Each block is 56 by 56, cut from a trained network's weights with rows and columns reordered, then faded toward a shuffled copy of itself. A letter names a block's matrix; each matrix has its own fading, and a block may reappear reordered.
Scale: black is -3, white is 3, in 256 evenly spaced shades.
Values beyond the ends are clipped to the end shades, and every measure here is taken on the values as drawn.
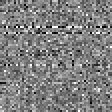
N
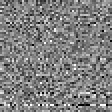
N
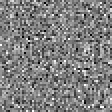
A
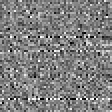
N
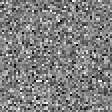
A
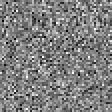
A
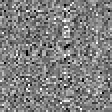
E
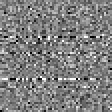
N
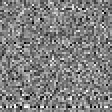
N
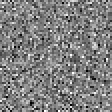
A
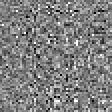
E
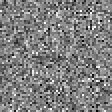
A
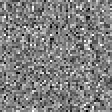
A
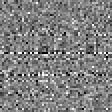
N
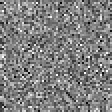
A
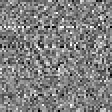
N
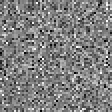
A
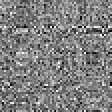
N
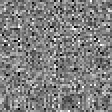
E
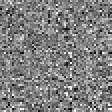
E
